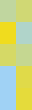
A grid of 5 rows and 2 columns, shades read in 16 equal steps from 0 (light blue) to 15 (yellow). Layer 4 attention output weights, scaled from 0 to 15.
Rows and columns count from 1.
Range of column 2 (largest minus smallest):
10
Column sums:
31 44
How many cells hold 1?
0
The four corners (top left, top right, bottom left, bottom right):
6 9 0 13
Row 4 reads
0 12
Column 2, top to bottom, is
9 3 7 12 13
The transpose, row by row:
6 15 10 0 0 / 9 3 7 12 13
